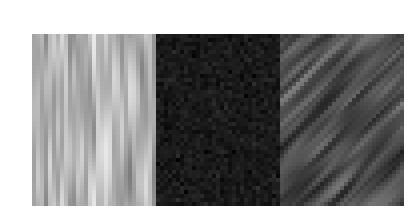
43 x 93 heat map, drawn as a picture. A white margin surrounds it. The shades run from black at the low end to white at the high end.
It is made of 1 by 3 panels. Panel 1,1: high, streaked downward. Panel 1,2: very low, fine-grained, faint in contrast. Panel 1,3: low, slanting up to the right.
